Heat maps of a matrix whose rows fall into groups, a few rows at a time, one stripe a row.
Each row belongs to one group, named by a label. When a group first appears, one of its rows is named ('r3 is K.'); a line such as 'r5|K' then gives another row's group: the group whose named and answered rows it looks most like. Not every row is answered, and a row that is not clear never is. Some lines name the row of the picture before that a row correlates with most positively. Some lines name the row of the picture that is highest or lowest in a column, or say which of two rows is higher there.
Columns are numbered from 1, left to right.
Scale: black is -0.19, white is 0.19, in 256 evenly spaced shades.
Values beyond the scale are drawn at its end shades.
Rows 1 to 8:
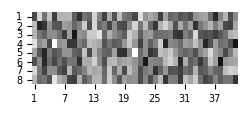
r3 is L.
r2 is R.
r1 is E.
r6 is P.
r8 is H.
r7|L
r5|R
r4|H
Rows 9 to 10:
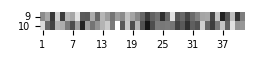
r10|L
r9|E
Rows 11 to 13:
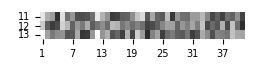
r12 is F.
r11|H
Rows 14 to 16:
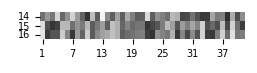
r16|F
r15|F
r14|E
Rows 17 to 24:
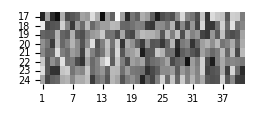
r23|F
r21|L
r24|F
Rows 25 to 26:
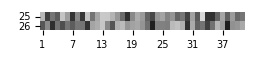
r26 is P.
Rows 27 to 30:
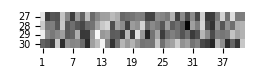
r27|F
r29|L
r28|H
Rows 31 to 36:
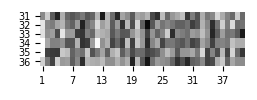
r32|L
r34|L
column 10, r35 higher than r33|Yes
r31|P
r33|H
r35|F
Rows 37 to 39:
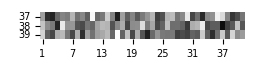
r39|L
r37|R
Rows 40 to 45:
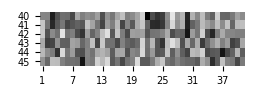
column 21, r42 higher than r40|No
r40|P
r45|L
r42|H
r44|H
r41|P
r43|R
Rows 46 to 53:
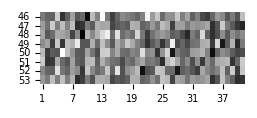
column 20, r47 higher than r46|Yes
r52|L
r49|E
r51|R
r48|L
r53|H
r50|H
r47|H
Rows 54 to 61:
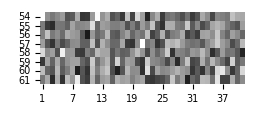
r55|R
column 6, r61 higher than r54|Yes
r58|H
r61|E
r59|E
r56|E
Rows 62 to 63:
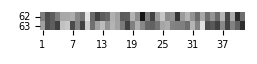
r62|F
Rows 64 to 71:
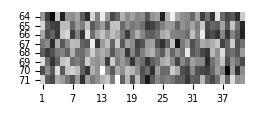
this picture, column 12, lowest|67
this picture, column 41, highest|64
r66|F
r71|L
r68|R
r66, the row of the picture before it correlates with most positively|63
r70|E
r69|F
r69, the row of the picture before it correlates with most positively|63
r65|F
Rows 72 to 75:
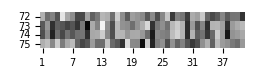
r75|E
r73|P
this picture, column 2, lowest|72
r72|H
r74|P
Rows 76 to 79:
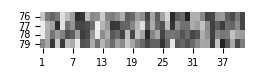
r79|E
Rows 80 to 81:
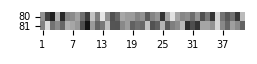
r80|R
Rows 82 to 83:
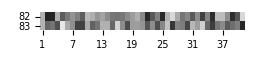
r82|R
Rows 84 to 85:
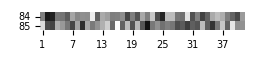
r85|L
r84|R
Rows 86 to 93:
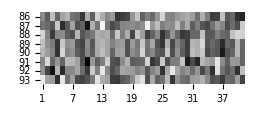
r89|H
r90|H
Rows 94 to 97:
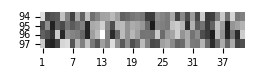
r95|P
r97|F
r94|F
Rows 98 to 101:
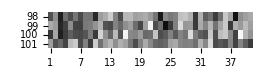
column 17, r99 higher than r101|Yes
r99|P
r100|P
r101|F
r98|P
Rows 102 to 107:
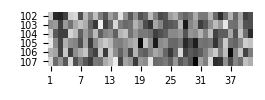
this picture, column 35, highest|103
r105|L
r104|F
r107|H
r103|E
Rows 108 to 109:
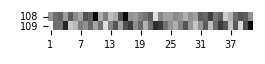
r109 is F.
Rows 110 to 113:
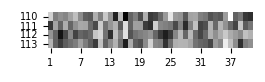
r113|R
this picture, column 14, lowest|110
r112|P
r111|E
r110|F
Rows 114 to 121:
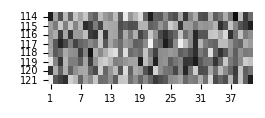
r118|L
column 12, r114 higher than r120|Yes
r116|E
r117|P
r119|L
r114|E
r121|F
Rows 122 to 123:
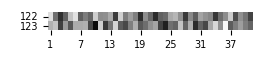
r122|F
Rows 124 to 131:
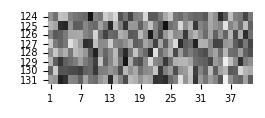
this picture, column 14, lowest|126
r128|E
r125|P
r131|P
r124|L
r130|P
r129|R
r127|H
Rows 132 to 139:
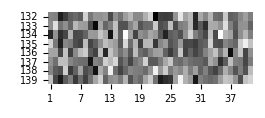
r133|E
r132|P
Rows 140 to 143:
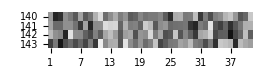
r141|L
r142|H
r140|R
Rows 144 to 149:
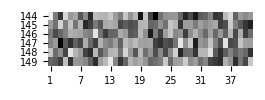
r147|P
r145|H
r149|R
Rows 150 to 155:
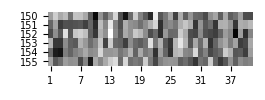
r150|E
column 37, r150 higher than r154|No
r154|R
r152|E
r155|L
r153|R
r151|P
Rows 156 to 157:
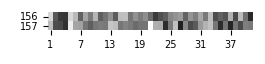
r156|F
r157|H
